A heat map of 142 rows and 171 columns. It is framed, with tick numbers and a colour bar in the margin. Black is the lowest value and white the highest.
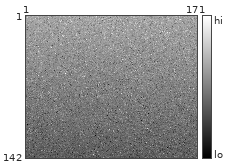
Stripes: none. Average level on the scale: 50%. Histogram: bell-shaped. Slope: up to the top. Odd rows or columns: none. Grain: fine.
